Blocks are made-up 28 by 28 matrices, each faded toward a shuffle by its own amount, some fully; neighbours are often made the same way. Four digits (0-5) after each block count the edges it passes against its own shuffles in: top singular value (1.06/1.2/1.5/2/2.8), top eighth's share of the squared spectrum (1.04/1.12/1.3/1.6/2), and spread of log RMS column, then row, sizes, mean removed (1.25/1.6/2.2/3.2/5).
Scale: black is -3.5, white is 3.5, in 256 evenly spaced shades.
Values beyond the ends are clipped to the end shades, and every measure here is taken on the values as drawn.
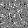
2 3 0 1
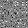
2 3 1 0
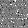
1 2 0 0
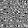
3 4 1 2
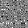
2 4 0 2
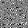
3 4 2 2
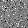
0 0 0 0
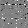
3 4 0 2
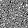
0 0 0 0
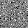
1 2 0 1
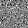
0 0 0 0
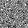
0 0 0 0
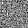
0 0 0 0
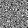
2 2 0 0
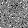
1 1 0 0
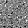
3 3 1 0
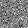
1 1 0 0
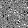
1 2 1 0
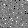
0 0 0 0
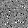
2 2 0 0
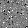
0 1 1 0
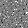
0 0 0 0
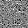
2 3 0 1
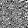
3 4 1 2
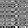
4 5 3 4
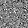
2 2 0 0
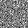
1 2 0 0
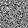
2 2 0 0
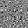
3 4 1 2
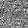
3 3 1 0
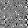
3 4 2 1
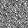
0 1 0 0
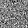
1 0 0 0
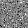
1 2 0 0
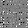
2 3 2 2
